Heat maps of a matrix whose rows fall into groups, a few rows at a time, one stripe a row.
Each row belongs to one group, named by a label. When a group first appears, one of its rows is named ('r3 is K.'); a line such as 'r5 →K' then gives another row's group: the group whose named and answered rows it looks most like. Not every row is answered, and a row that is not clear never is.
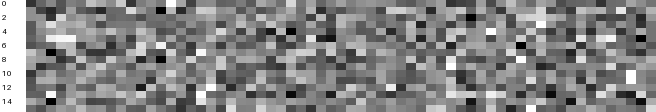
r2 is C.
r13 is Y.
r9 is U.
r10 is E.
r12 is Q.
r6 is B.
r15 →C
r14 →C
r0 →E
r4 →Y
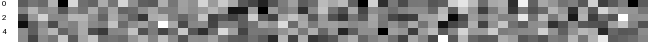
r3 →E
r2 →E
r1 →U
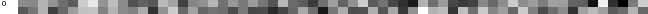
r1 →Y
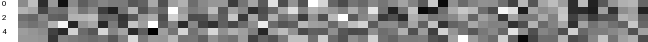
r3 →B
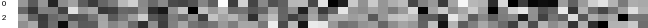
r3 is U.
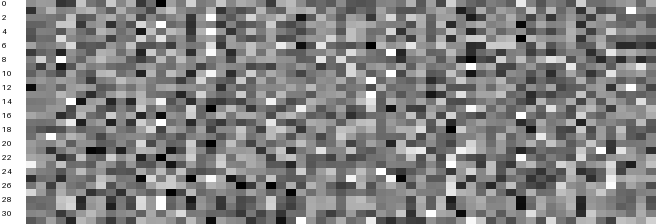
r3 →B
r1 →E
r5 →B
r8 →C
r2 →Q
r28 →B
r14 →B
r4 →Q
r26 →U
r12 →E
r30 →Y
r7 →Q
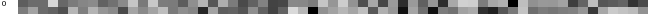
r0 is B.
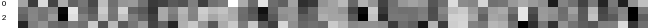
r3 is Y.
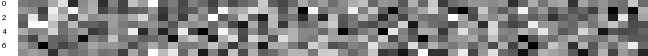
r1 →C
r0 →B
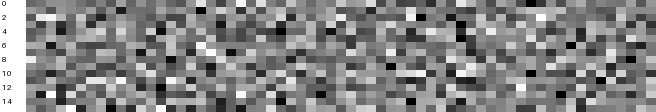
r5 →E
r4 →Y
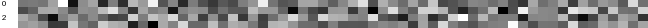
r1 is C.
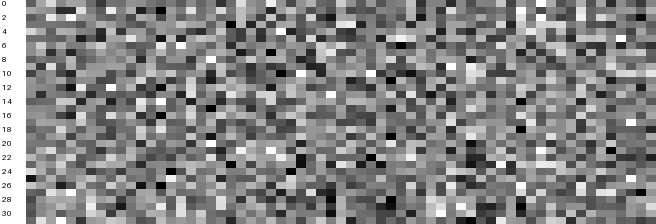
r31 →C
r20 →Q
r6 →C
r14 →B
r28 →Y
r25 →E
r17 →E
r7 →U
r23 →C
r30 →Y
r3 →C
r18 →B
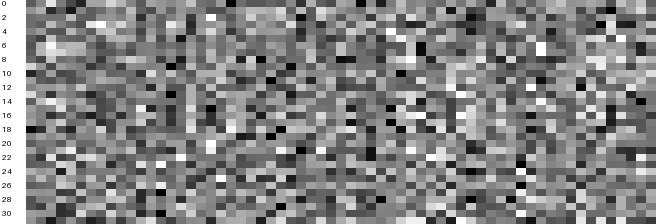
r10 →Q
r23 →B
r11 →U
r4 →Q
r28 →C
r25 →Y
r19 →U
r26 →B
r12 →E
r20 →Q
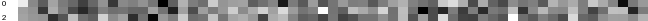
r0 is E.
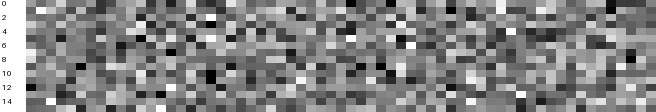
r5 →Q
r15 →B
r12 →E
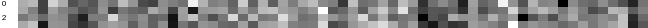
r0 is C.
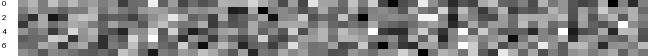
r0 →C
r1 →U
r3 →E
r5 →B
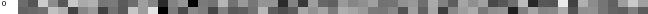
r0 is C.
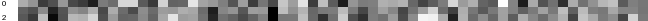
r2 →Y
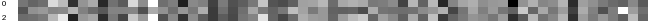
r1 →E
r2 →B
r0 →B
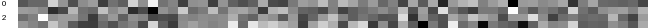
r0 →B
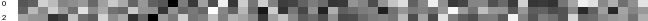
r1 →Y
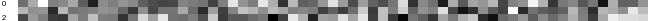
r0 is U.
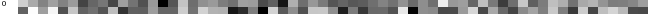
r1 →U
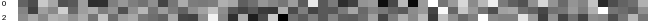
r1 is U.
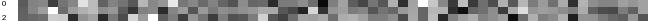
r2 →B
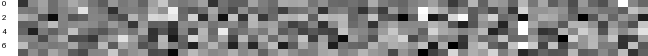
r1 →Y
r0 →E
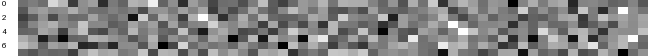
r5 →U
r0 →B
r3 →Y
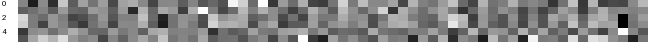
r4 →E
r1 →Q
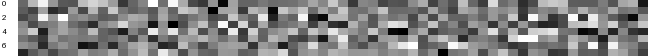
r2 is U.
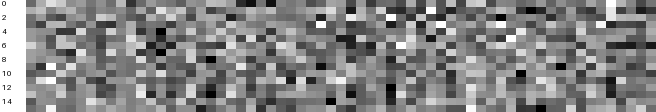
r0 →U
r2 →Q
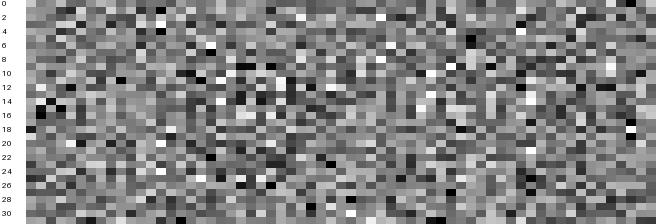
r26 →U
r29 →U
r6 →Q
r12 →U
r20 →B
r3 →B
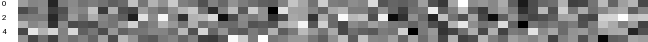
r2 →Q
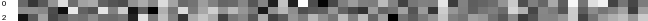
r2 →Q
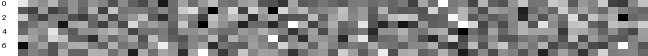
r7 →Q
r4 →C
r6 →E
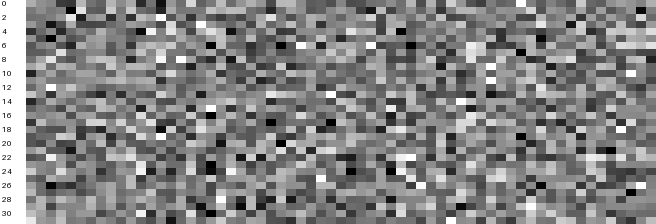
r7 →B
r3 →C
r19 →B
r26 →U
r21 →U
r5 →U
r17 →Y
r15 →Q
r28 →Y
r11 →Y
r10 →E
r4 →Q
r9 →Y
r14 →Y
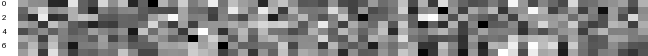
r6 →C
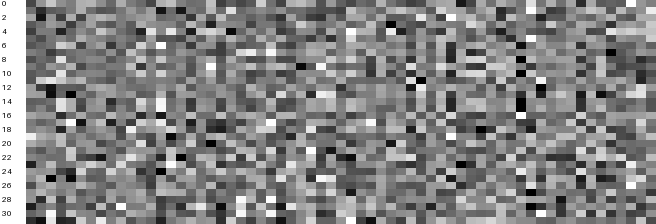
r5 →C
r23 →E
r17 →B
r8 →B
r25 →U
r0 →E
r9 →Q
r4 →Q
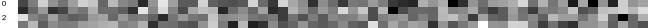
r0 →E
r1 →Q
